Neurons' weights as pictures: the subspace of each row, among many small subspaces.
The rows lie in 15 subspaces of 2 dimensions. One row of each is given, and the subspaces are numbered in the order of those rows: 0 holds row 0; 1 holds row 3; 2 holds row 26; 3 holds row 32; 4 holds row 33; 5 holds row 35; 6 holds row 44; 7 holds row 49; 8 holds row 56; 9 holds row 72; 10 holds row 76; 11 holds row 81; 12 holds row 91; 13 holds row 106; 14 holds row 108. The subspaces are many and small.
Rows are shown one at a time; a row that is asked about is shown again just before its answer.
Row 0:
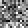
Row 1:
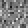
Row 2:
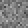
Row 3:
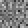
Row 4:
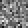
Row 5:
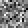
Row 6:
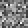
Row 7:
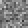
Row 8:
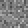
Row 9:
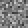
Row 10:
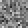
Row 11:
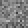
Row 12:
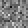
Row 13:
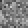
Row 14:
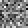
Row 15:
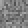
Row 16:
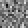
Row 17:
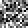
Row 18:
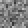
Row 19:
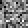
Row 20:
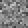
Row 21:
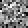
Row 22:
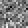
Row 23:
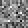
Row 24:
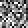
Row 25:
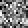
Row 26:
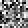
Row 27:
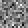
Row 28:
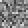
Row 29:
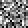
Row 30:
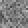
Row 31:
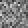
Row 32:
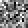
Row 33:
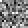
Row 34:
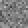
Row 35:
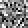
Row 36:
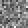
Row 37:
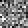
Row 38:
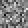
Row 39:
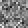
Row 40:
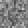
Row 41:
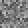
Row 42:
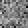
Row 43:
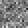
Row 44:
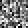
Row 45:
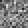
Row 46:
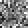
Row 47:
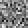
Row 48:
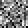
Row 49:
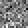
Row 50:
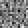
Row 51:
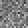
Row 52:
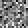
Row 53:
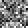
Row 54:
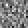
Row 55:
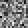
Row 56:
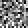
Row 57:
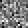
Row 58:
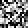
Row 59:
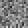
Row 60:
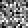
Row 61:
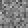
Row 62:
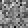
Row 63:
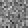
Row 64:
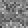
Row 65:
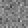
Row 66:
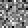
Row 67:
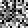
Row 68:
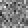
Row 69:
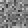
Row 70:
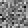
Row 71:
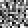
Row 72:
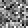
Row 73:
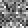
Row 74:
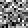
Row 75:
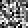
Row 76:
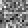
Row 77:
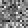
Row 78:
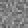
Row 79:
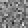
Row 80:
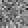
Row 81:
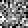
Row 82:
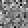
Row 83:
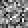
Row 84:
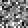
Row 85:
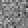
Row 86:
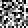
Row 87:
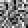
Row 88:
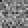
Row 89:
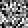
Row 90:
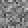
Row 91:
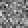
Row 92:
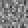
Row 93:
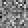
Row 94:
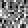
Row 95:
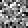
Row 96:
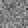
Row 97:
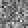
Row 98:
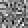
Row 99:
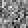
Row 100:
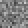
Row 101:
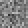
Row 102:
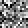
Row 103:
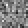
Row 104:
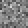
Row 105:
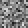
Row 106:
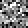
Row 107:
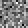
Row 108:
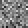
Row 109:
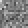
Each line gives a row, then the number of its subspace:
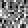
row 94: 1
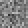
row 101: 14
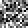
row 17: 7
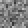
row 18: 7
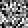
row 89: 5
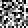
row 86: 8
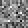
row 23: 0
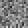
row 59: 14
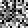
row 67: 1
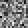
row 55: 8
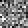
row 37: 11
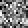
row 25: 12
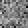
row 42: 11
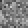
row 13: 12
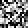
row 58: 3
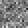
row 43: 7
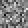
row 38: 3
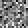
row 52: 8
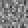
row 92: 9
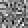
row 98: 5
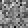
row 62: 2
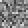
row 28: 4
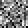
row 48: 4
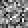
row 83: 3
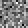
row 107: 8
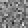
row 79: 5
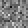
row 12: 0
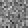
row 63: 14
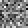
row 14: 14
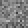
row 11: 0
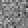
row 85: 11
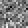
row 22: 7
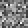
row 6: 8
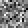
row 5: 3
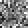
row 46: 11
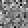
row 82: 2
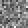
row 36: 11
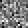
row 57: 6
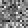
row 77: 0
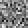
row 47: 5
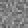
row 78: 5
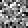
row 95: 13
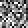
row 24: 13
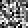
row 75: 6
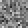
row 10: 6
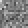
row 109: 10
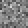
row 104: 13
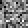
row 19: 10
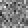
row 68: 12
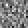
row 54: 9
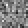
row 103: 9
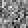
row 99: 1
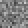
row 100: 4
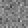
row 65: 9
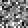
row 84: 5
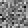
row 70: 11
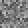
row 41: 2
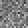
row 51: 13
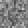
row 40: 7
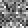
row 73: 9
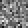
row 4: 6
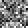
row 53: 9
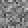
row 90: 3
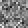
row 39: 5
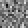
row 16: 9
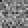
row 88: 4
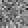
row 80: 14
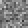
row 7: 10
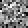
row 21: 13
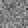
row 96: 4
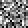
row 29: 4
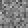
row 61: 2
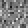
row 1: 1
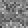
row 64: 9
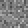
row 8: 1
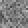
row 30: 12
